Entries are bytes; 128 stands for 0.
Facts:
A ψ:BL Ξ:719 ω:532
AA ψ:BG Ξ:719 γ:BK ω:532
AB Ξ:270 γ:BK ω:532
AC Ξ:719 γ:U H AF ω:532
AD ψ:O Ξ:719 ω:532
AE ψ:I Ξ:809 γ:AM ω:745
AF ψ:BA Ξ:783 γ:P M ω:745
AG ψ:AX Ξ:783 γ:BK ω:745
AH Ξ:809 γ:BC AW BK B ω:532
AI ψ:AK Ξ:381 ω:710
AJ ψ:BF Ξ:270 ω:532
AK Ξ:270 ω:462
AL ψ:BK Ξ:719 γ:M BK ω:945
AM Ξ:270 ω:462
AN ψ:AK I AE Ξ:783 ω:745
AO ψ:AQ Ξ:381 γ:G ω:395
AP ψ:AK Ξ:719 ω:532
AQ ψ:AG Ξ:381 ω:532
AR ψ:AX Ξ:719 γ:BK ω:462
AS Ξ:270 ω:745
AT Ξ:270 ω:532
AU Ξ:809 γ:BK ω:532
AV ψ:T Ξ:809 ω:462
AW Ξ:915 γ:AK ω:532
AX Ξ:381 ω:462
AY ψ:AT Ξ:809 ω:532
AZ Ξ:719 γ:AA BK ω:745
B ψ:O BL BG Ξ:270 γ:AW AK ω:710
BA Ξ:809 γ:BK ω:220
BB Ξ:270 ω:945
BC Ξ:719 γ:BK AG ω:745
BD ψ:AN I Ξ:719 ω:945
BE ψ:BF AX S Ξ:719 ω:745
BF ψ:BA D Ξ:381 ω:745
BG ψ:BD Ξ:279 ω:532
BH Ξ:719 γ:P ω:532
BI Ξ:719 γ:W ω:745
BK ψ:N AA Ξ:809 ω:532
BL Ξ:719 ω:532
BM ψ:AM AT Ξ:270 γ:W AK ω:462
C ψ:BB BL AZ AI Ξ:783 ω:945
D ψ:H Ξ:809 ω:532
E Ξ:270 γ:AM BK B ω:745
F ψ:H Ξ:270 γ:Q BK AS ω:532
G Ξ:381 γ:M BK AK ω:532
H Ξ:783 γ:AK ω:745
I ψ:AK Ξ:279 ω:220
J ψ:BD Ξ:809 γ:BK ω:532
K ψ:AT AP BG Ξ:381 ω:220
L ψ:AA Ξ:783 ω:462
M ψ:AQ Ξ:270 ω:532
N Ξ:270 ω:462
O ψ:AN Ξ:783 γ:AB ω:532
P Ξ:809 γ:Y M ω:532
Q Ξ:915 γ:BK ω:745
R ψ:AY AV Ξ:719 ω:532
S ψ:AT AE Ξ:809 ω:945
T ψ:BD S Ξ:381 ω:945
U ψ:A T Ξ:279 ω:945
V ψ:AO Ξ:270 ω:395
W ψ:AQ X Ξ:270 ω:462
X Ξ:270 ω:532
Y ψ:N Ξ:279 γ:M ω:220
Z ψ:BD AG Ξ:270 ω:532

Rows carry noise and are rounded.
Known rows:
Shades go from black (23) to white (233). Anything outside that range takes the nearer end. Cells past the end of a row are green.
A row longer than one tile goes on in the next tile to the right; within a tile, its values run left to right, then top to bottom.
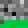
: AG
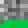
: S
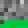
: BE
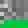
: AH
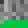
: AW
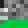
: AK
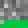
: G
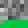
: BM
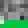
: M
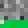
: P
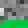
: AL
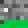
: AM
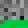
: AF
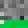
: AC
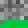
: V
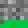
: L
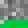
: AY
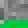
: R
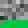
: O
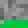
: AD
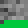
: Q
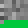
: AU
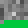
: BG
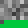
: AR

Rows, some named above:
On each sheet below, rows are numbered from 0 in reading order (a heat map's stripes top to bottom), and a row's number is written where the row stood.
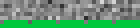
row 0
K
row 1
N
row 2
I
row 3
O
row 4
S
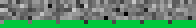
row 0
U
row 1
AA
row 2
BK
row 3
BF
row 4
AG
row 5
AN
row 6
BF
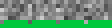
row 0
BM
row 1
BA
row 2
BM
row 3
F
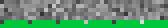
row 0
E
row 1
B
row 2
BD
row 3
AP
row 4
BC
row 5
M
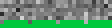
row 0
AV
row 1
L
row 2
J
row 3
AO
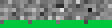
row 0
AX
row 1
AX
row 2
W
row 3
AZ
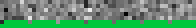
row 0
AE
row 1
Y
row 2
AI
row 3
AK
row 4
H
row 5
T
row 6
I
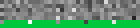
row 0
AB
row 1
AQ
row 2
Y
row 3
BI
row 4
AC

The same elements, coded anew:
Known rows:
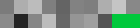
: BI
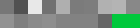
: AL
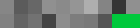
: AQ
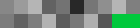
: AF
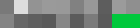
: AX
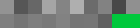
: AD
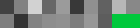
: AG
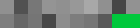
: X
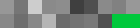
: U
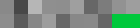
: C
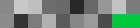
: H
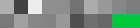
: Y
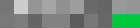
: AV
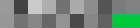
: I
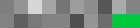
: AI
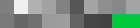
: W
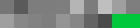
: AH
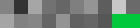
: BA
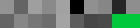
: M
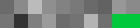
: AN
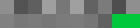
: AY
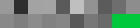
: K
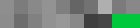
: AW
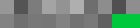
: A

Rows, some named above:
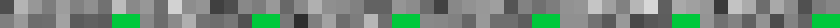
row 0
AR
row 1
U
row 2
AN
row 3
O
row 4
V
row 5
I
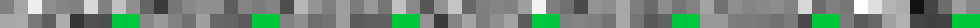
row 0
AO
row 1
J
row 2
AR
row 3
E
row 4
AA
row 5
AC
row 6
AK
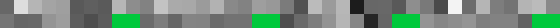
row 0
AM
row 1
L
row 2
BK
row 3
AL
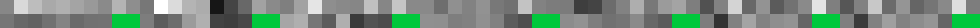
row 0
N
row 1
AK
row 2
AO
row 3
G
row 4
F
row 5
BC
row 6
BC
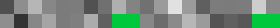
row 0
AE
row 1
B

